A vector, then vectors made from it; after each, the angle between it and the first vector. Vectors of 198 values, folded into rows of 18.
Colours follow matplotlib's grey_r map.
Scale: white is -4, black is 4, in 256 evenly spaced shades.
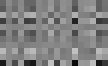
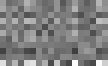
nearly opposite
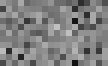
partly aligned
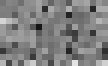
partly opposed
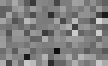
partly opposed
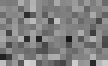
partly opposed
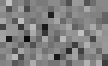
orthogonal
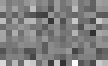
nearly opposite
